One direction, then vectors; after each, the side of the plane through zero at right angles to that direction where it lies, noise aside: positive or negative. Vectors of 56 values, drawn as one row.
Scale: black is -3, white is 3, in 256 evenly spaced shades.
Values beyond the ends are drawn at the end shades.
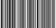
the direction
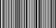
negative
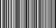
negative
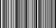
negative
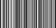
negative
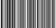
positive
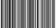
positive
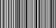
negative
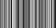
negative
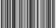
positive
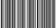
positive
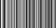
negative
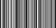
negative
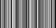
negative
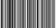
positive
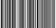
positive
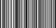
negative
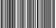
positive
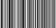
positive
